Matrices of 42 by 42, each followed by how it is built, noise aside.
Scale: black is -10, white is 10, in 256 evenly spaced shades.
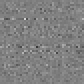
uneven rows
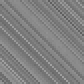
Toeplitz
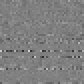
uneven rows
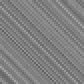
Toeplitz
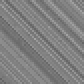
Toeplitz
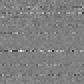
uneven rows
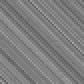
Toeplitz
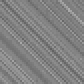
Toeplitz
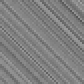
Toeplitz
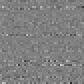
uneven rows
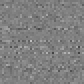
uneven rows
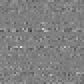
uneven rows
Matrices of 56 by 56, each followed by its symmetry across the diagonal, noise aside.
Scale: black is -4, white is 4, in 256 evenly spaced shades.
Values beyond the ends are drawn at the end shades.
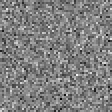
neither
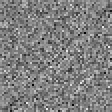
symmetric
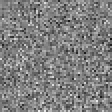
antisymmetric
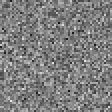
neither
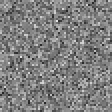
symmetric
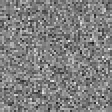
antisymmetric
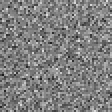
antisymmetric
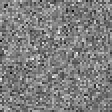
symmetric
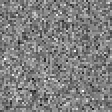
neither
